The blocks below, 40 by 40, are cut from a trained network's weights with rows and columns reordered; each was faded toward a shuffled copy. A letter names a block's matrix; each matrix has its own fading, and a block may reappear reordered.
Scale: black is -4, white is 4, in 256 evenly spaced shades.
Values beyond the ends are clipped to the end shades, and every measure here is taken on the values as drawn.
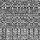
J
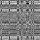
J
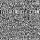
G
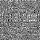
G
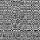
J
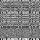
J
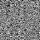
G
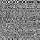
J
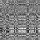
J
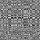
J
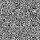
G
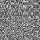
G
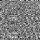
G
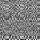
J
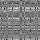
J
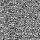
G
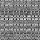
J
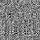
G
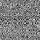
G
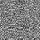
G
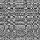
J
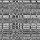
J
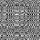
J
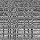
J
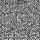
G
